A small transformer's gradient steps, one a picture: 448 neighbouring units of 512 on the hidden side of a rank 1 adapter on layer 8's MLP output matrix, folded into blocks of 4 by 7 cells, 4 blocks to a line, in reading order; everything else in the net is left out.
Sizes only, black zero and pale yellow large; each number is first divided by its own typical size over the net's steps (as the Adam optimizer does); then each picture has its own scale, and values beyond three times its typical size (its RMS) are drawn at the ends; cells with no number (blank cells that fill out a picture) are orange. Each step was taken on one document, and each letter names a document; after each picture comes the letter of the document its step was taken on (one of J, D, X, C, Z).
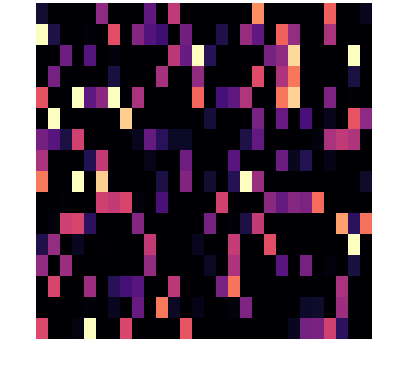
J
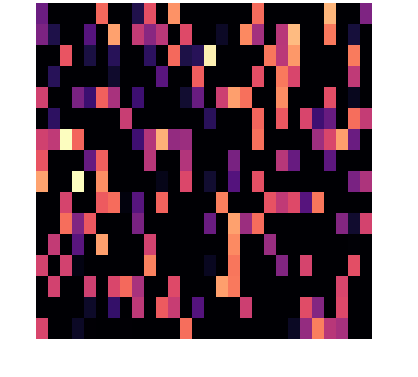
J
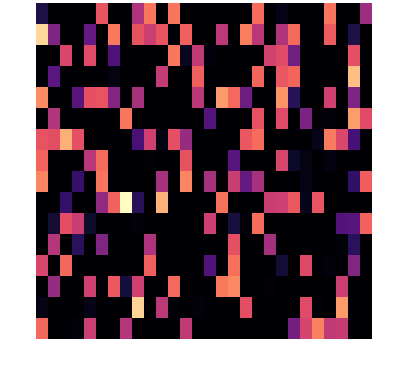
J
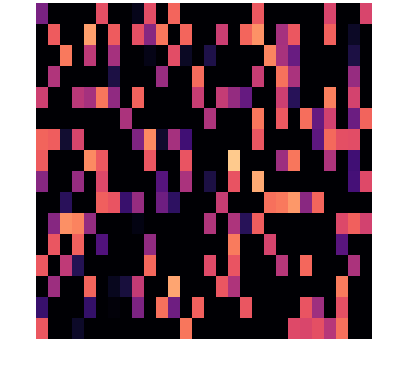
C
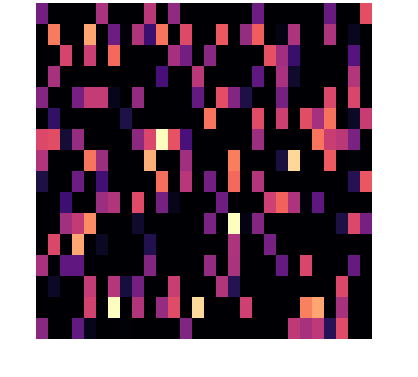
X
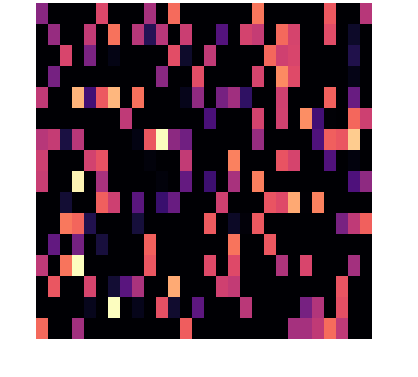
X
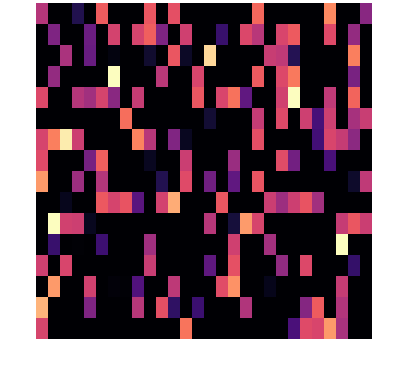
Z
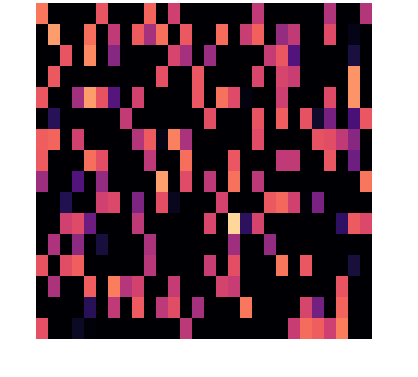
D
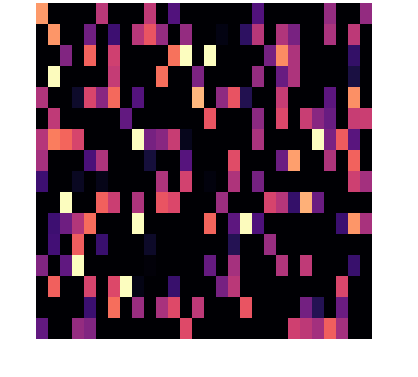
D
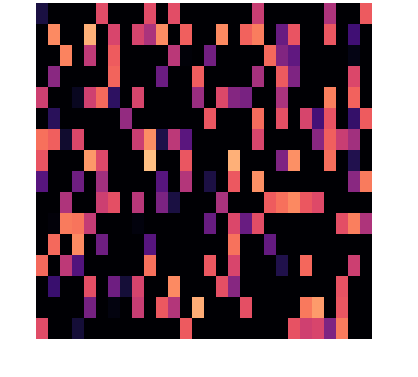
C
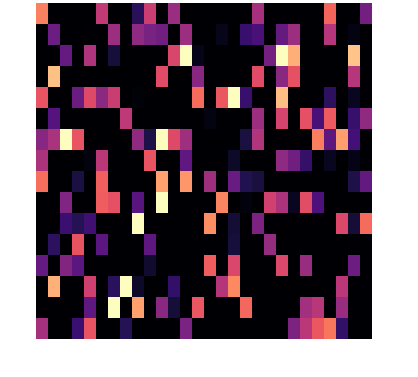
D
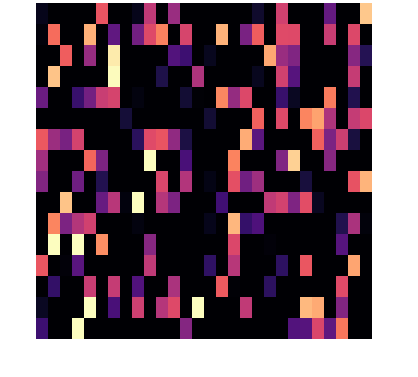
C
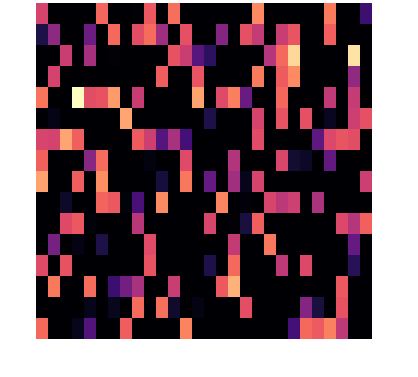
J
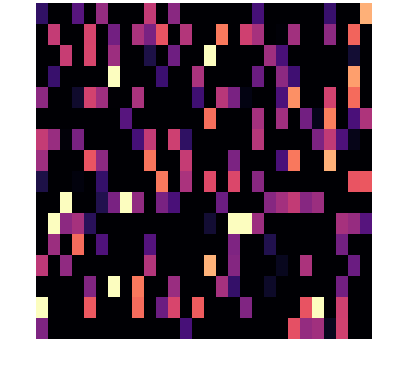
Z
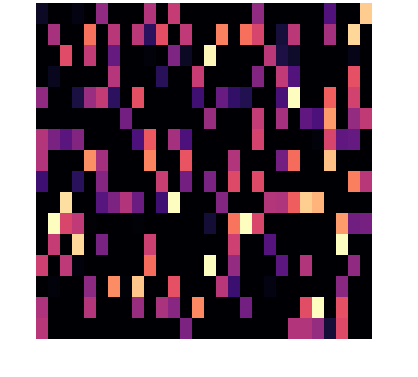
Z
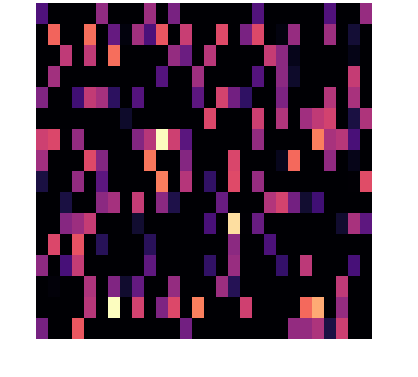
X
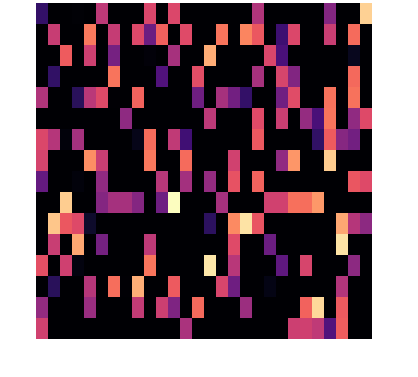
Z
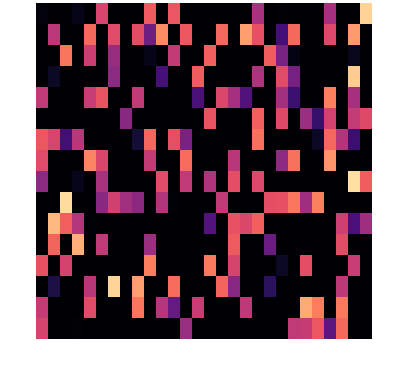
Z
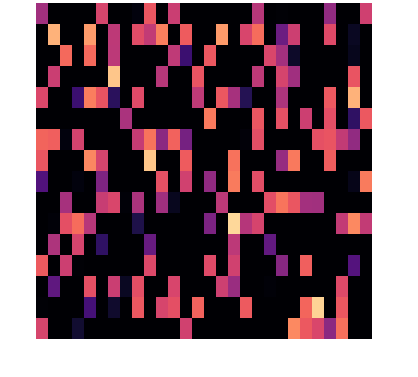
C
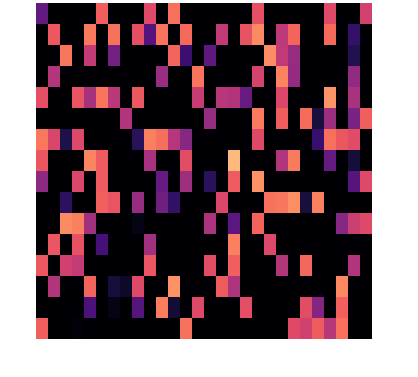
X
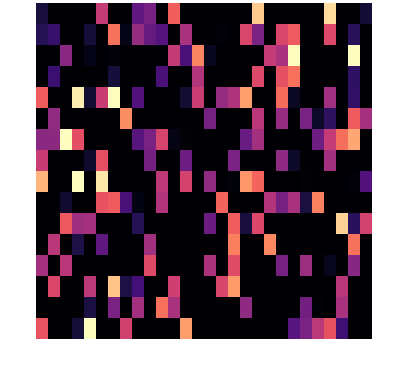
J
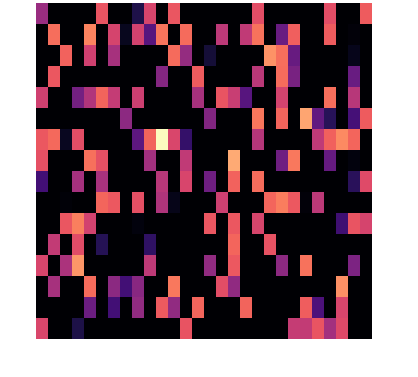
X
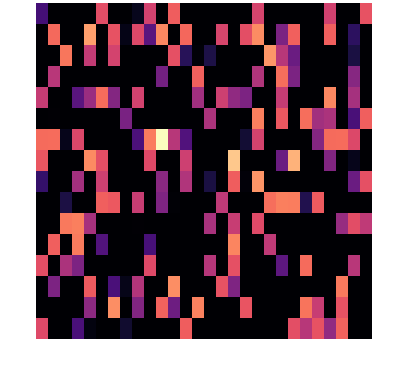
X
